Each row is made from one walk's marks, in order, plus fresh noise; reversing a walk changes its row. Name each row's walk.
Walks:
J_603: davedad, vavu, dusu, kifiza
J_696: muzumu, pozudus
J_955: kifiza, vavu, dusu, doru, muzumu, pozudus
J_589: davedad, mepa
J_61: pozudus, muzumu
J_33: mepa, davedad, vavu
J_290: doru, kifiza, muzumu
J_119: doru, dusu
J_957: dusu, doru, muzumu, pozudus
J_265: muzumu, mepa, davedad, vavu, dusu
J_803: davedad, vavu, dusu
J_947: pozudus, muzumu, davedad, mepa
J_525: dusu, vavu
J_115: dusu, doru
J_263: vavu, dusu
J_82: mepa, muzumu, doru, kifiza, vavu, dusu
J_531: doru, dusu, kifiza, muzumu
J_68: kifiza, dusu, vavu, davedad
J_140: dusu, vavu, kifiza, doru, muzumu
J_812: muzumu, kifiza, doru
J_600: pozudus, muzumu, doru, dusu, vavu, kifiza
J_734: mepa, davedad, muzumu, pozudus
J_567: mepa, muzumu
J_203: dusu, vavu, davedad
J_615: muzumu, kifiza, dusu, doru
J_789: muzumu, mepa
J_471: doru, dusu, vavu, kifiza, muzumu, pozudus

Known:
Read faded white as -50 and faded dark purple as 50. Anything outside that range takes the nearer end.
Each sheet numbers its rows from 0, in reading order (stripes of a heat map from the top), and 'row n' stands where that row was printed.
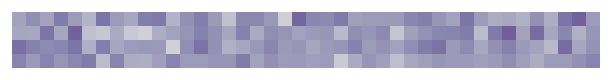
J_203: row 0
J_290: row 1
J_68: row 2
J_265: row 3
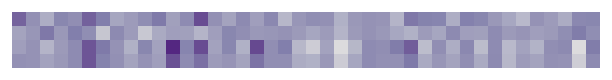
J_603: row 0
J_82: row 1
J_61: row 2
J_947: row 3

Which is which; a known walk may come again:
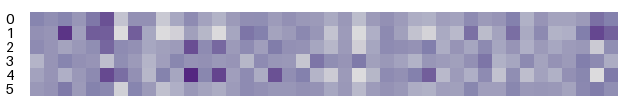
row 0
J_734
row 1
J_567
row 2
J_947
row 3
J_957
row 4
J_61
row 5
J_82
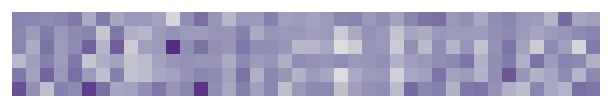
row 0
J_68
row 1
J_265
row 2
J_696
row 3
J_531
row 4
J_812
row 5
J_803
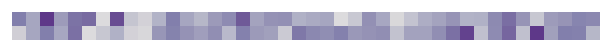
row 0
J_789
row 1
J_119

